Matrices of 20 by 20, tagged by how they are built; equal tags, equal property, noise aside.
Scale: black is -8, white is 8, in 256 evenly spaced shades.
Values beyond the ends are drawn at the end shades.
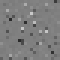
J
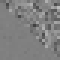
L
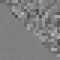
L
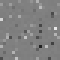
J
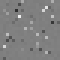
J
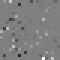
J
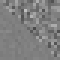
L
